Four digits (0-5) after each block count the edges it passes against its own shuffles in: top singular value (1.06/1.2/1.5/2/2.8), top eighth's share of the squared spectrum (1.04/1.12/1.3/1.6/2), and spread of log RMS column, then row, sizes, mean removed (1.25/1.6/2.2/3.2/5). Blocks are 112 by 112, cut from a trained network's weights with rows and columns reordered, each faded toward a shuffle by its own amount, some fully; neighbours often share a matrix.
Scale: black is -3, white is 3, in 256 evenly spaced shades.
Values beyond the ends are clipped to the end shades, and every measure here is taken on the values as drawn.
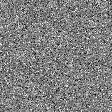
1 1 0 0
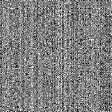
4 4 1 3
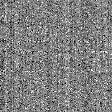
3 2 0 2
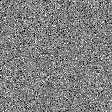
1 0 0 0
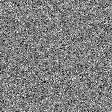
1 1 0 0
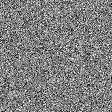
0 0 0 0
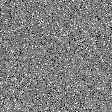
0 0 0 0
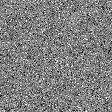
0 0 0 0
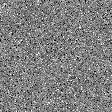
0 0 0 0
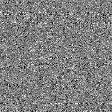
2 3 0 3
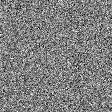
1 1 0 0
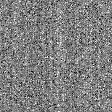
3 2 0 1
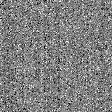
2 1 0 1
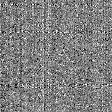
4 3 1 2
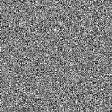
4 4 2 2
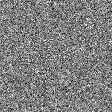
1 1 0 0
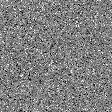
1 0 0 0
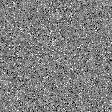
1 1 0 0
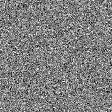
2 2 0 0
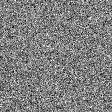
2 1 0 0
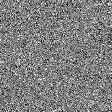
2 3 1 1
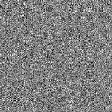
3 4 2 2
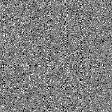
3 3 3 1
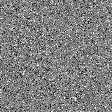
1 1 0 0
